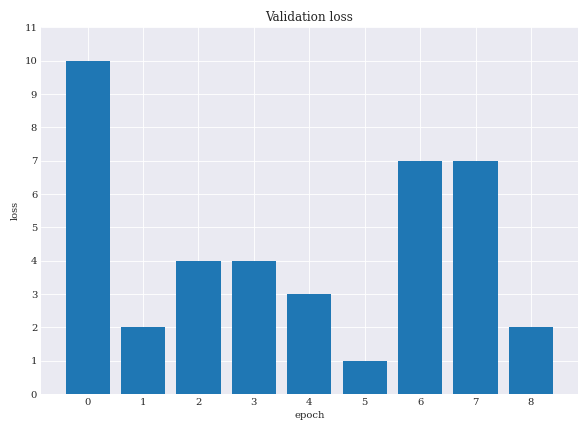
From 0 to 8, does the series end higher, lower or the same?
lower
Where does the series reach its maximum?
0
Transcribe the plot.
Title: Validation loss
x-axis: epoch, ticks 0 1 2 3 4 5 6 7 8
y-axis: loss, ticks 0 1 2 3 4 5 6 7 8 9 10 11
Values:
10 2 4 4 3 1 7 7 2
